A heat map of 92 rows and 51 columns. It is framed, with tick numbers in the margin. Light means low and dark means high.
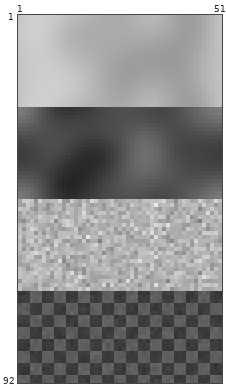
It is made of 4 by 1 panels. Panel 1,1: low, smooth. Panel 2,1: high, smooth. Panel 3,1: low, fine-grained. Panel 4,1: high, checkered.
